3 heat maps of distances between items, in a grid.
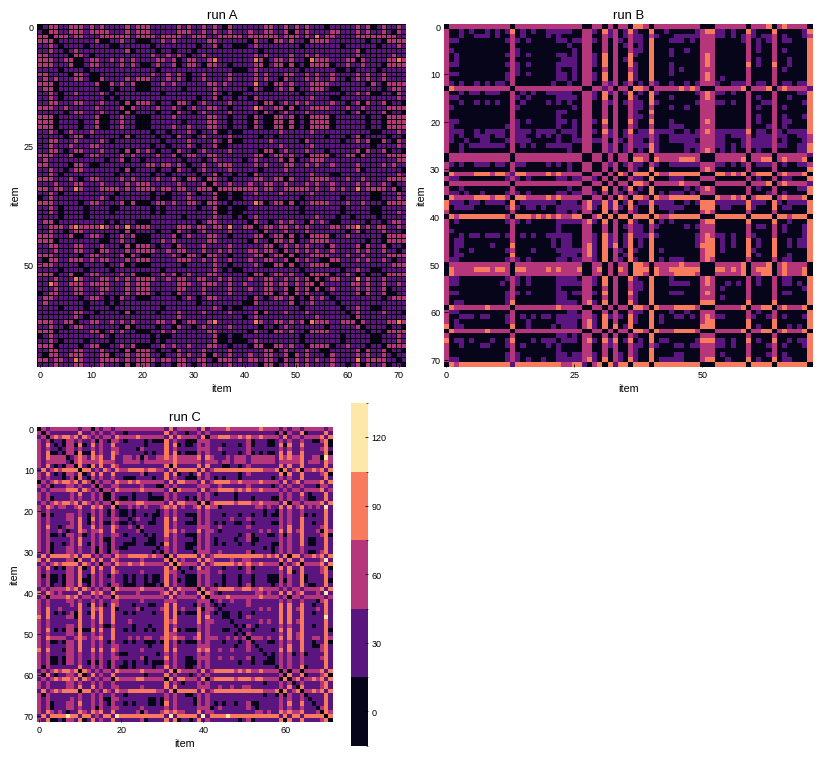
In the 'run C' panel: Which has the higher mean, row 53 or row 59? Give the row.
59
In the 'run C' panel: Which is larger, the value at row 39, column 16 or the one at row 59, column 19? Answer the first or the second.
the second
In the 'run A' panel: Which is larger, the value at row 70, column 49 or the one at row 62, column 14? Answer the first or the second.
the second
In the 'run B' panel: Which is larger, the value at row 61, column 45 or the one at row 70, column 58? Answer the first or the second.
the first
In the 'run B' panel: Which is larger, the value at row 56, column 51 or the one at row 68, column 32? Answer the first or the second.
the first
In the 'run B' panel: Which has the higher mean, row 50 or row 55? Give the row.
50
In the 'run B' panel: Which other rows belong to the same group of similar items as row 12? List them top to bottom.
1, 2, 3, 4, 5, 6, 7, 8, 9, 10, 11, 14, 15, 16, 17, 18, 19, 20, 21, 22, 23, 24, 25, 26, 29, 30, 32, 34, 35, 37, 38, 39, 41, 42, 43, 44, 45, 46, 47, 48, 49, 53, 54, 55, 56, 57, 58, 60, 61, 62, 63, 65, 66, 67, 68, 69, 70
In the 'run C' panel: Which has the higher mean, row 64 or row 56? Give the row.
64
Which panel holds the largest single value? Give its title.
run C
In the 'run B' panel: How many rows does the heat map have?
72
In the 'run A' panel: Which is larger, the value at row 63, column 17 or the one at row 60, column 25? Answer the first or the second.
the first
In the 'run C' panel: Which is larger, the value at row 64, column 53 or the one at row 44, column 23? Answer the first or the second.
the first
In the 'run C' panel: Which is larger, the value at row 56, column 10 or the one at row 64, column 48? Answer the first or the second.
the second
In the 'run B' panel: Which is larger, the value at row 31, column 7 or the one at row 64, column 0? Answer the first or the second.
the first
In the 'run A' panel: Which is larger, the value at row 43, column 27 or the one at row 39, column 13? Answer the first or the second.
the first
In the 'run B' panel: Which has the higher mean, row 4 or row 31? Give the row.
31
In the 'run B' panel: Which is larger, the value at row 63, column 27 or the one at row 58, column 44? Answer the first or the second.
the first
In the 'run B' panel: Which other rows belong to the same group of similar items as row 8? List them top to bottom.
1, 2, 3, 4, 5, 6, 7, 9, 10, 11, 12, 14, 15, 16, 17, 18, 19, 20, 21, 22, 23, 24, 25, 26, 29, 30, 32, 34, 35, 37, 38, 39, 41, 42, 43, 44, 45, 46, 47, 48, 49, 53, 54, 55, 56, 57, 58, 60, 61, 62, 63, 65, 66, 67, 68, 69, 70
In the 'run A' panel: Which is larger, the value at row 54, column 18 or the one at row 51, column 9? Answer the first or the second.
the first
